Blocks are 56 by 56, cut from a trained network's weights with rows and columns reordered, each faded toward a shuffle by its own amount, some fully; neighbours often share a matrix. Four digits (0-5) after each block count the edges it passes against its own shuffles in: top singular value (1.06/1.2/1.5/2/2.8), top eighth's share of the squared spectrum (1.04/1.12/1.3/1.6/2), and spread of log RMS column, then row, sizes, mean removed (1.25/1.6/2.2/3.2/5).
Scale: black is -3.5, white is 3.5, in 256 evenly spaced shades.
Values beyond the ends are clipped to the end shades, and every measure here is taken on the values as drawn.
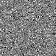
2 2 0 1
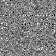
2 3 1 1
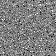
0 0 0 0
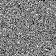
0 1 0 0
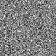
3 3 1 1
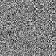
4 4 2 1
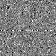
2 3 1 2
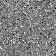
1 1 0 1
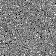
1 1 0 0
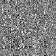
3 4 2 2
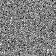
0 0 0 0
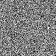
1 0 0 0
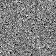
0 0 0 0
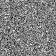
1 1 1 0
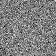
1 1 0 0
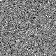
1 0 0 0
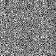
3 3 2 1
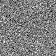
0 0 0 0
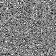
2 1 0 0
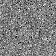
1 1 0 0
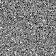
1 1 0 0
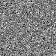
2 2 0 1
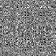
3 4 2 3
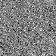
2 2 1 1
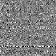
3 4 1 2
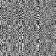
4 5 3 0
